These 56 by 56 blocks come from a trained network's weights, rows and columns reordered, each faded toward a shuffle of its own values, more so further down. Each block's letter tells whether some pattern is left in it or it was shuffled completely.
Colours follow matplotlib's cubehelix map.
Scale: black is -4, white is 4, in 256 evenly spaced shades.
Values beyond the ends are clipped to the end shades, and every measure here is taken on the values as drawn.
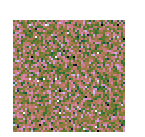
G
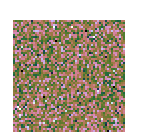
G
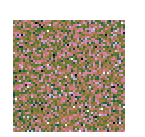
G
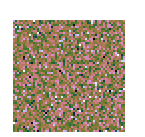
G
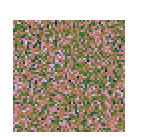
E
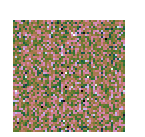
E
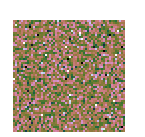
G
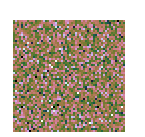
G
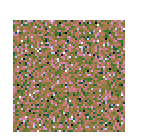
G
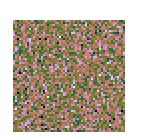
G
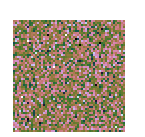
G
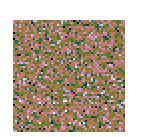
G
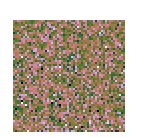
E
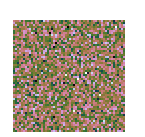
G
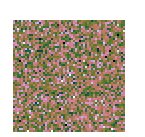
G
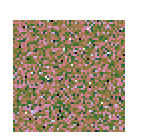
G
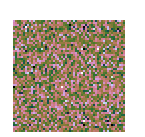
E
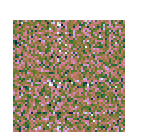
E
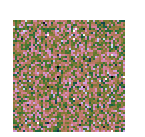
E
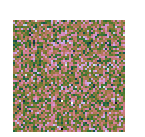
E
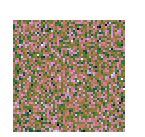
G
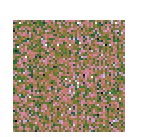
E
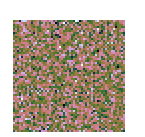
E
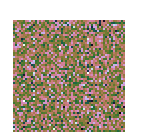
E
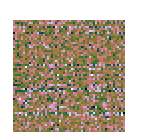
E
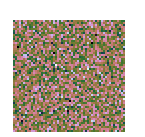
G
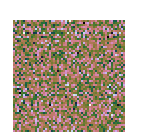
E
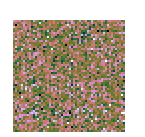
E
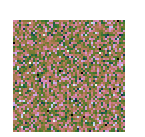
G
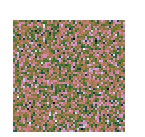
G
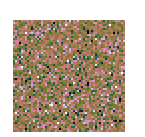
G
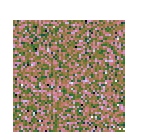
G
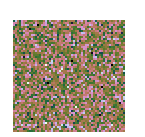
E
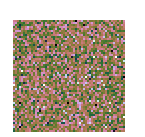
E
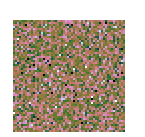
G
